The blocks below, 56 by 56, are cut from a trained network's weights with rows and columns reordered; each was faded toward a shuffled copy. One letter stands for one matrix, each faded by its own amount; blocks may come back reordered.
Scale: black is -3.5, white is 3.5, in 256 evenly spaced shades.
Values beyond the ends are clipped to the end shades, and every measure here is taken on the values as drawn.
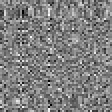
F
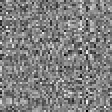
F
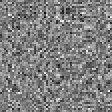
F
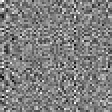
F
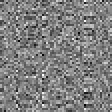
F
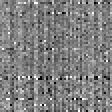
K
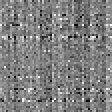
K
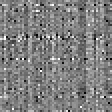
K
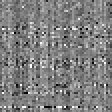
K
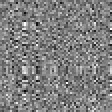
F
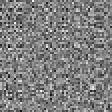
F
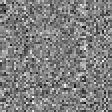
F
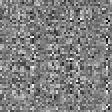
F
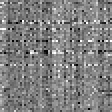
K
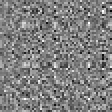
F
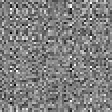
F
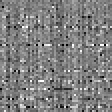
K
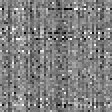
K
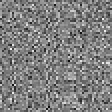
F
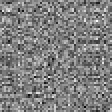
F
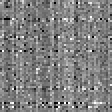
K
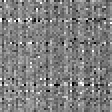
K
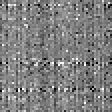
K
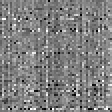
K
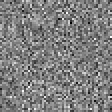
F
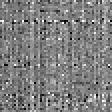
K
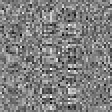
F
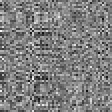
F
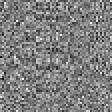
F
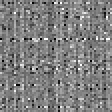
K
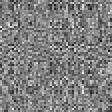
F
